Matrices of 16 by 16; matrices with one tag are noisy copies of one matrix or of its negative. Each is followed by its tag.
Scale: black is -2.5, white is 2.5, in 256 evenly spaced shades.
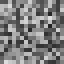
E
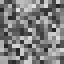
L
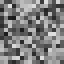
L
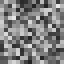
L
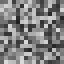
E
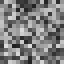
L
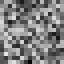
L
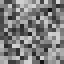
L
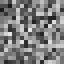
E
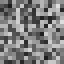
E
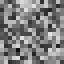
L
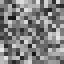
L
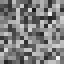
E
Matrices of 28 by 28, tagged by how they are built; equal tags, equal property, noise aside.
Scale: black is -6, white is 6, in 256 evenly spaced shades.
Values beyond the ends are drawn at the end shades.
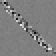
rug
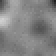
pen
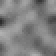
pen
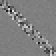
rug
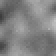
pen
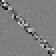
rug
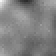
pen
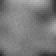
pen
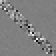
rug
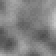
pen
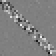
rug
